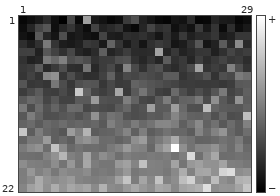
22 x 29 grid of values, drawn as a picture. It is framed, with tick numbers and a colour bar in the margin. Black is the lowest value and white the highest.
The ninth with the highest average is the bottom right. The grain is fine, like static. No row or column stands out. There are no regular stripes. Values rise toward the bottom. The values follow a bell shape.
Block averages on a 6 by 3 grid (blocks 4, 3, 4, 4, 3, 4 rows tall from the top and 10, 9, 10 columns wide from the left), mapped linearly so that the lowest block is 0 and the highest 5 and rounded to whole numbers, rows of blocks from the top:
000 / 111 / 222 / 333 / 444 / 445
